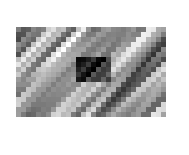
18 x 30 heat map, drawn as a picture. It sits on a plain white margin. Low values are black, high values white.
Average level on the scale: 60%. Grain: diagonal, up to the right. Ninth with the lowest average: centre. Odd patch: lower, in the centre. Calmest part: bottom left. Slope: none.
